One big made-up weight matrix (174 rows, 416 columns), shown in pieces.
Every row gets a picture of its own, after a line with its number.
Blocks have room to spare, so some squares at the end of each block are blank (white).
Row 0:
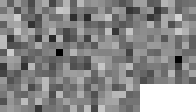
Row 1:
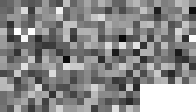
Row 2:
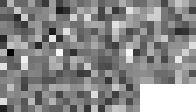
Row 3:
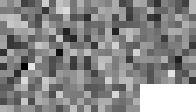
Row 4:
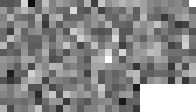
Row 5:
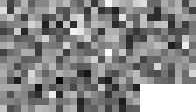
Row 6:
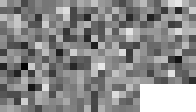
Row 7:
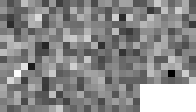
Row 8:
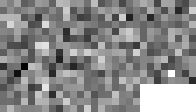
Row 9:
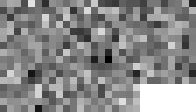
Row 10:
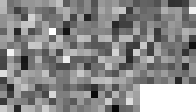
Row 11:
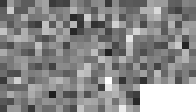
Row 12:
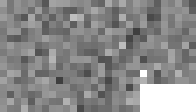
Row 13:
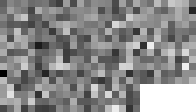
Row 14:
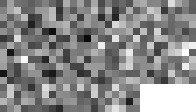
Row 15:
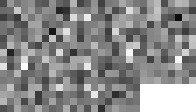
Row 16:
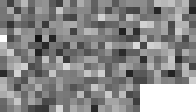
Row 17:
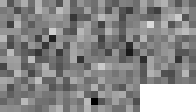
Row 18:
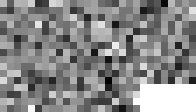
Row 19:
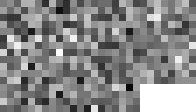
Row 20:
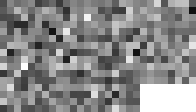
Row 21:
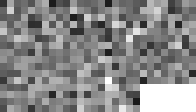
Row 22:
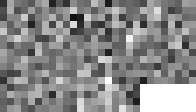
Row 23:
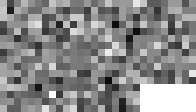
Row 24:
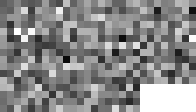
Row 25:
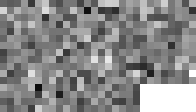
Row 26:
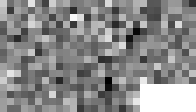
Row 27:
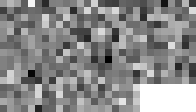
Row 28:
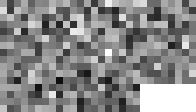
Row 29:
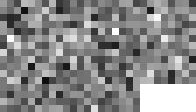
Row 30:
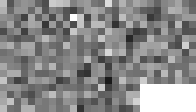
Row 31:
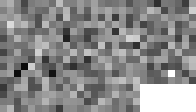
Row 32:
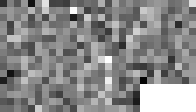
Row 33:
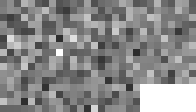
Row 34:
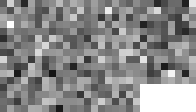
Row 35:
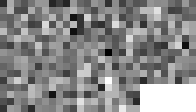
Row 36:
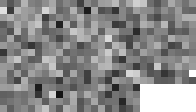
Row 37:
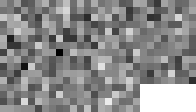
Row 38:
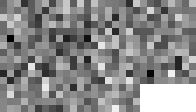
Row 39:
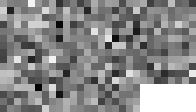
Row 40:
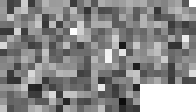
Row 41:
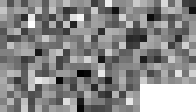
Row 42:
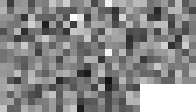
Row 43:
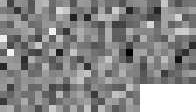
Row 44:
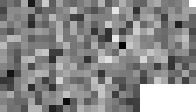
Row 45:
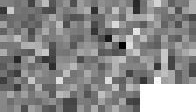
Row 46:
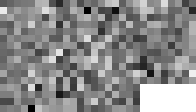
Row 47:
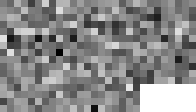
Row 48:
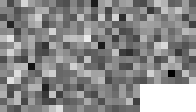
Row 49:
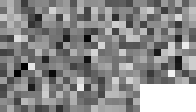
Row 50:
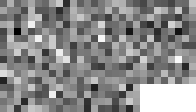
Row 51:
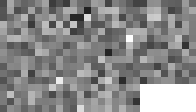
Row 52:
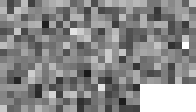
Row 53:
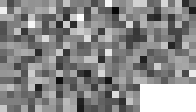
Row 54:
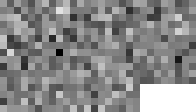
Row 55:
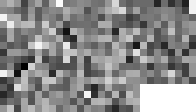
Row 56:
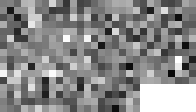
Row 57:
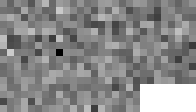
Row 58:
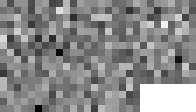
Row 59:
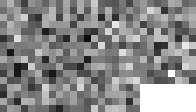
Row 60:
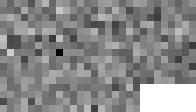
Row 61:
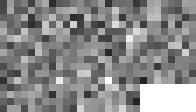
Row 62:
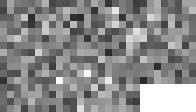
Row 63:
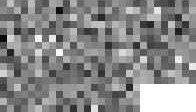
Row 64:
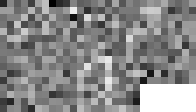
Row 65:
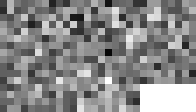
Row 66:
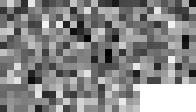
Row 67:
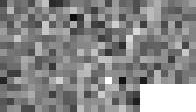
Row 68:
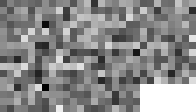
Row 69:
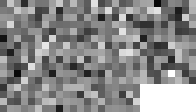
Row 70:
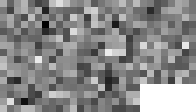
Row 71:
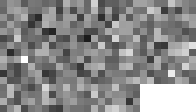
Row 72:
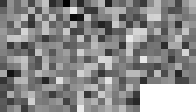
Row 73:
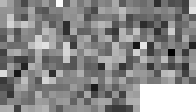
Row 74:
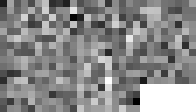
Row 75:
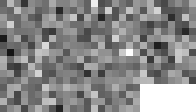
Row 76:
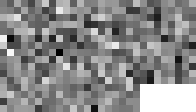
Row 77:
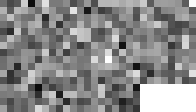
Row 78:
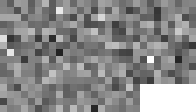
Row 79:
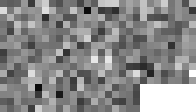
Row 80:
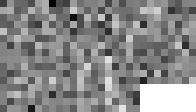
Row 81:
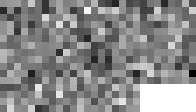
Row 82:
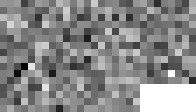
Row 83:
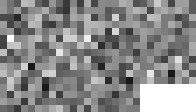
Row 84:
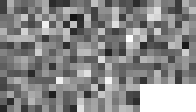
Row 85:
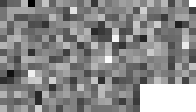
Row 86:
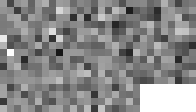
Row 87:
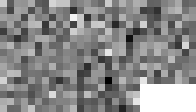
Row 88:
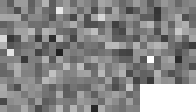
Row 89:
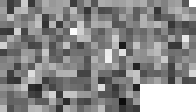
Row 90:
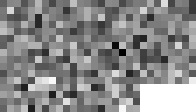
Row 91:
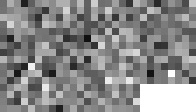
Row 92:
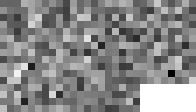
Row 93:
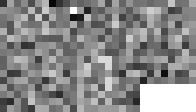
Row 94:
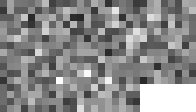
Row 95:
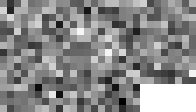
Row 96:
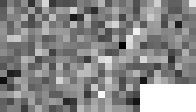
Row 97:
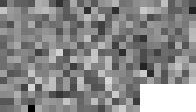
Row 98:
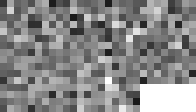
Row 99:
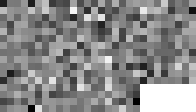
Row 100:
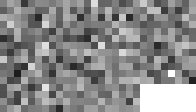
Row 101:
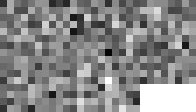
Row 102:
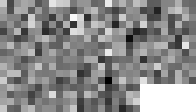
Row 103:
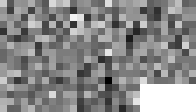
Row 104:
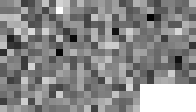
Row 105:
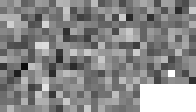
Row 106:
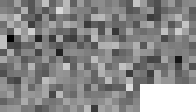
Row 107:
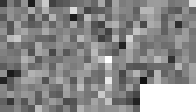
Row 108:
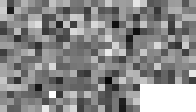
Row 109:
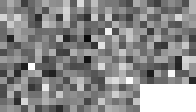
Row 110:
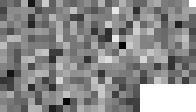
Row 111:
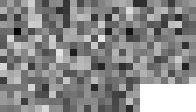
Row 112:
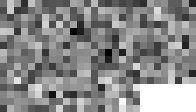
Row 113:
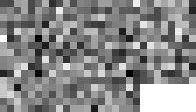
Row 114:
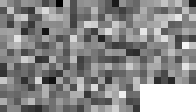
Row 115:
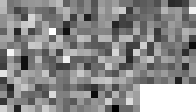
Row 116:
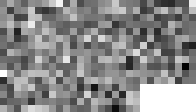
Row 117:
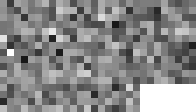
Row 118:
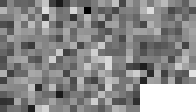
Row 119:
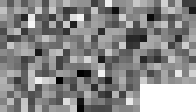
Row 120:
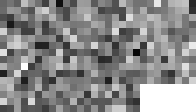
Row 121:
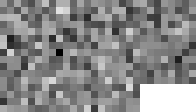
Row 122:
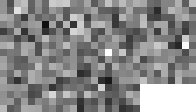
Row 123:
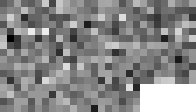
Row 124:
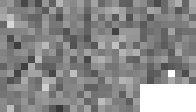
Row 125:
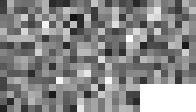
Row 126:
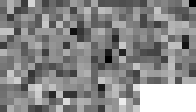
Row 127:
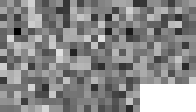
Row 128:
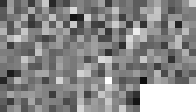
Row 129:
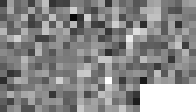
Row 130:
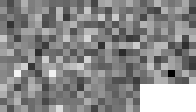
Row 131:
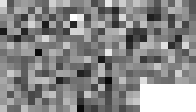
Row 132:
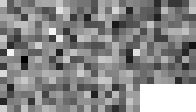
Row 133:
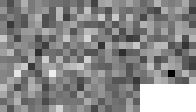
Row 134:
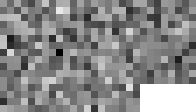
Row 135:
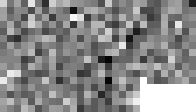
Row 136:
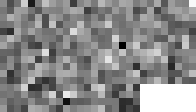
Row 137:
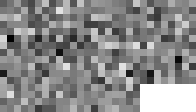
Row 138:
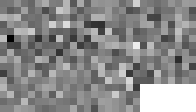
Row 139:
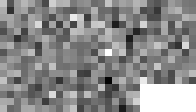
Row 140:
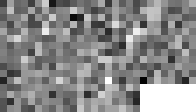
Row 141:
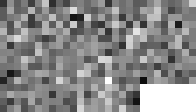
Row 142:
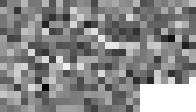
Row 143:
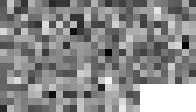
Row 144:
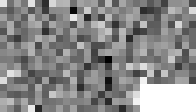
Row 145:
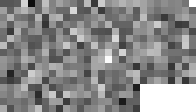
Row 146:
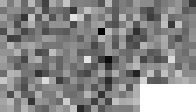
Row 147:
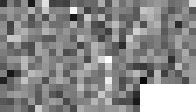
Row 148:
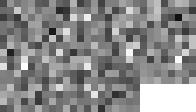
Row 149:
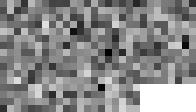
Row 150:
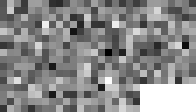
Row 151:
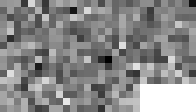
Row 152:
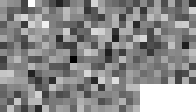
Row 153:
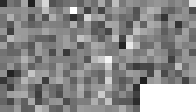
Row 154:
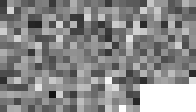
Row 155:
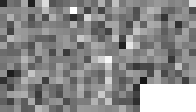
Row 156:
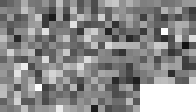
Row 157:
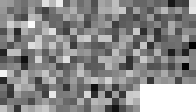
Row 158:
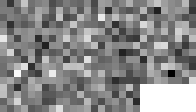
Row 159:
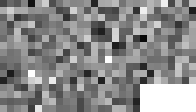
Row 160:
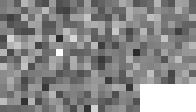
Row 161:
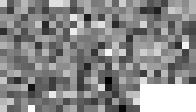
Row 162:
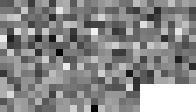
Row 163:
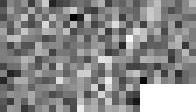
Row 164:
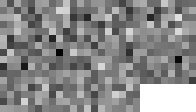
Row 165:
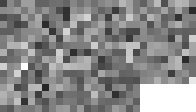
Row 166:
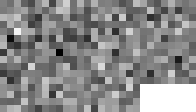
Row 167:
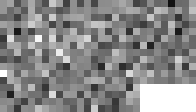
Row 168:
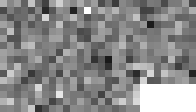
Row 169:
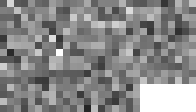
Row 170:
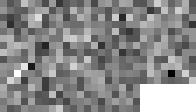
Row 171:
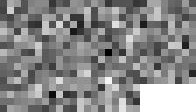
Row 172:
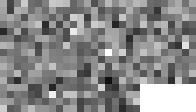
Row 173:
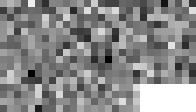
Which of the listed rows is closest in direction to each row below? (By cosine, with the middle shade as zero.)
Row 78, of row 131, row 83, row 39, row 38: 38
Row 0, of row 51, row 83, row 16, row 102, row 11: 16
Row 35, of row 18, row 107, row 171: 171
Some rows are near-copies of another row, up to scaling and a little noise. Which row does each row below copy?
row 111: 127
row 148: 15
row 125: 84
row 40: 89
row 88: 78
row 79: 25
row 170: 7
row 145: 4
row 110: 44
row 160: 33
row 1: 24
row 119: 41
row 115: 10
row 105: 8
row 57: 60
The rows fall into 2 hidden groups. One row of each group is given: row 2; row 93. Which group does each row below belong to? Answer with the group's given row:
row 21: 93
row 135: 93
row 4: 93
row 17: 2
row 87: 93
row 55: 2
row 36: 93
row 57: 2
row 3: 2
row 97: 93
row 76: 2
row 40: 93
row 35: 93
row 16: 2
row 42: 93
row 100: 2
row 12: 93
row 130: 2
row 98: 93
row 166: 2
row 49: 2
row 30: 93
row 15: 2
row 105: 2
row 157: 2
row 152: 93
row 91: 2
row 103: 93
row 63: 2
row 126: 93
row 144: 93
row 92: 2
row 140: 93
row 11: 93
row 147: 93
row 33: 2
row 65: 93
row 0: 2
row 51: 93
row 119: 93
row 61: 93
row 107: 93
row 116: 2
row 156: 2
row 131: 93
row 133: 2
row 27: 93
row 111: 2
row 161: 93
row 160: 2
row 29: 2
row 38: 2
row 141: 93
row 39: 93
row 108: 93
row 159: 93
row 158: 2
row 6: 2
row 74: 93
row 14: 2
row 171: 93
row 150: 93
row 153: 93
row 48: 2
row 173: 93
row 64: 93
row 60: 2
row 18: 93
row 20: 2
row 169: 2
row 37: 2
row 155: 93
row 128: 93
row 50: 2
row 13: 2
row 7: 2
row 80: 93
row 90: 93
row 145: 93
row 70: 93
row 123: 2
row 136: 93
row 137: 2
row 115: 2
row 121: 2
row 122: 93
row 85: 93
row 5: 93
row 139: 93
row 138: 2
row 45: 93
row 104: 2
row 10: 2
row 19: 2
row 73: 2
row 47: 2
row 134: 2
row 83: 2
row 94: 93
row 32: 93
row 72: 93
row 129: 93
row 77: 93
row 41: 93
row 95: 93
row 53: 93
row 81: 93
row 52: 93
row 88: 2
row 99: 93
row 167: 2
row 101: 93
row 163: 93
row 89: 93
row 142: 2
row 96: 93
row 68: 2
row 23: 93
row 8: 2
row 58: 2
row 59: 2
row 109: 2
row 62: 93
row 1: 2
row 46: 93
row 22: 93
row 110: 93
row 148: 2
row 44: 93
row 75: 2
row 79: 93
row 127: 2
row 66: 93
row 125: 93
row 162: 2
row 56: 2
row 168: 93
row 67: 93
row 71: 2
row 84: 93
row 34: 2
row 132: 2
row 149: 93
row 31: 2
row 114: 2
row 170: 2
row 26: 93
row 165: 2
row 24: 2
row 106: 2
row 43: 2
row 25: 93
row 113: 2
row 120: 2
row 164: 2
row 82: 2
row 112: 93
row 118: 93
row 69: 2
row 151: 93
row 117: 2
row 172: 93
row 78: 2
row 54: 2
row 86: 2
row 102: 93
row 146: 93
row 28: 93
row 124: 2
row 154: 93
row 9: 93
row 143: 93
